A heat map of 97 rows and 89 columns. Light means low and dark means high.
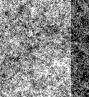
Stripes: none. Grain: blotchy. Seam: vertical, 80% of the way across, the right part higher.
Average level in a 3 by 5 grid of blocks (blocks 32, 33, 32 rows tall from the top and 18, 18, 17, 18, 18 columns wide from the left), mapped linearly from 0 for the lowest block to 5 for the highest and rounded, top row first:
11115 / 12115 / 11005
